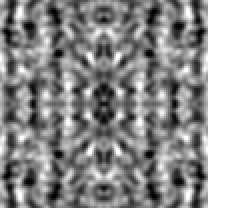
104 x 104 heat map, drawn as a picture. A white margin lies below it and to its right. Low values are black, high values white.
There is no seam. It mirrors both left to right and top to bottom. Overall the values sit about 50% of the way up the scale. No lone cell stands out from its neighbours. The centre is the ninth with the lowest average. Upright stripes repeat 9 times across the table. No overall slope runs across the table.
